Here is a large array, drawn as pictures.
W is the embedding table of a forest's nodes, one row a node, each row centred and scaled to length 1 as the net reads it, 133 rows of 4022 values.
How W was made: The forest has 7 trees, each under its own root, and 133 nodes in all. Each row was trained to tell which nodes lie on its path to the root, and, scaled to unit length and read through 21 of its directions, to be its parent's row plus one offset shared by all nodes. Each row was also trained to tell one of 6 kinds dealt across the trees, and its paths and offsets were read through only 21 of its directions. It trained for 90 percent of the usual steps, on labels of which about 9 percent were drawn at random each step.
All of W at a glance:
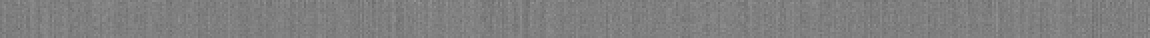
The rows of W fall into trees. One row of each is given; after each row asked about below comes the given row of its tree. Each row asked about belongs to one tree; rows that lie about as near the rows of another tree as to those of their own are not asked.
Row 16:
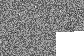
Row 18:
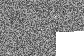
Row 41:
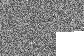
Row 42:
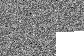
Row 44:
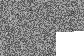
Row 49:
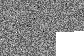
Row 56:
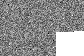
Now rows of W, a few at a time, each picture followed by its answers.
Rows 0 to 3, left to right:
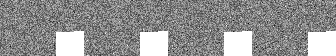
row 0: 41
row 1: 44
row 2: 49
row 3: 16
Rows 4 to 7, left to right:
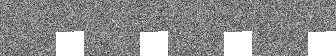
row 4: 56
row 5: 18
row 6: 56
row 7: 44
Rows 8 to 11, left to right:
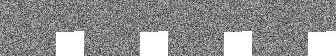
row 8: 16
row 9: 49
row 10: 49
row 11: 16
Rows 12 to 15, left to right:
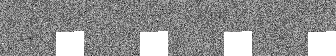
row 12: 16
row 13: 49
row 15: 42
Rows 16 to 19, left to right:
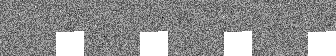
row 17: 16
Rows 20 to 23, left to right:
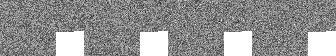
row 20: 16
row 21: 44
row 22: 18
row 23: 49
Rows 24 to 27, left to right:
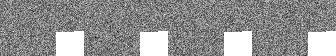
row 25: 56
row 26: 44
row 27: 41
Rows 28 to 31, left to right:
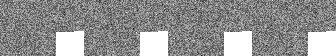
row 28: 42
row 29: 49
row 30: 41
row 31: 42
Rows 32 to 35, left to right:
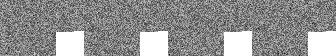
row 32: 44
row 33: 44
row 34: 41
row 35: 41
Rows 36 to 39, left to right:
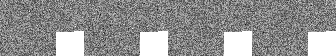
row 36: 41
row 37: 44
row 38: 49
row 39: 49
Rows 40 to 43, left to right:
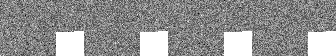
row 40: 41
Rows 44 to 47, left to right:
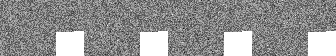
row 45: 41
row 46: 49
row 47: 16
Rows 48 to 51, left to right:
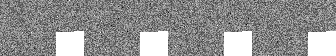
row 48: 18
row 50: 49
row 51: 42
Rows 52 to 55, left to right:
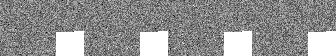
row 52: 49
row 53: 44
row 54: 49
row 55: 16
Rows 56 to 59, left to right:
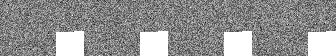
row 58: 42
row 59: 44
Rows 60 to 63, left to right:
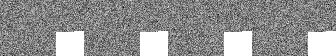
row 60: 56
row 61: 56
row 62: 16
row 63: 41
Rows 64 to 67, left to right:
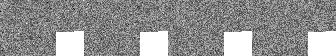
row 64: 16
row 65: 42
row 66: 44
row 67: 41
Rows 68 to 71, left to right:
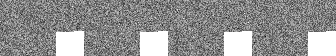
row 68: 41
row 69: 56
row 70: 44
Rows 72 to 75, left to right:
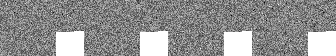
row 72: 44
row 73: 41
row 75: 44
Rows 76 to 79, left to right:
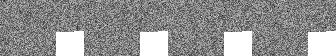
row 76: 41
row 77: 41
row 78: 41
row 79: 16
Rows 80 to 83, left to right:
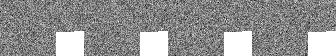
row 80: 49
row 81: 16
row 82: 18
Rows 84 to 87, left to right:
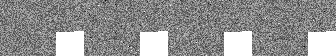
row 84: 42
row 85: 16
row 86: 18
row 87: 16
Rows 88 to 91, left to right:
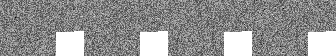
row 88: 49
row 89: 16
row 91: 41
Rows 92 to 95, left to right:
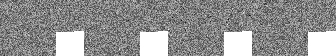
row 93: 41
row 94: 16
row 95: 16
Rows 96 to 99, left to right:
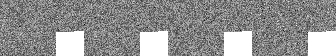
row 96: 18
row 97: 18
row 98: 44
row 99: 41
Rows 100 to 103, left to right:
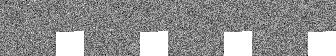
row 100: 18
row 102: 41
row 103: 41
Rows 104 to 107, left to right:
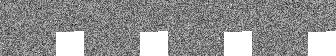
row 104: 44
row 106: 41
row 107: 44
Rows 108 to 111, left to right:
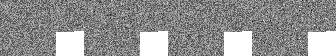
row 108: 16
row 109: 49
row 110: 16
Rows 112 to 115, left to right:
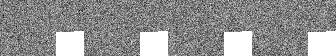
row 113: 18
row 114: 44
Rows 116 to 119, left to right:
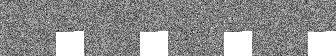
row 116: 44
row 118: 42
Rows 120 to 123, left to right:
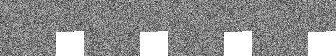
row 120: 56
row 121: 44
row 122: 42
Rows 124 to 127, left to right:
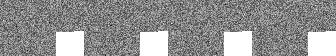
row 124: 16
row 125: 49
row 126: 56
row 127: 44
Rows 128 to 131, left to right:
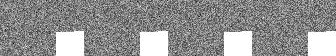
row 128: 44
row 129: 41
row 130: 18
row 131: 16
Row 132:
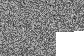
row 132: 16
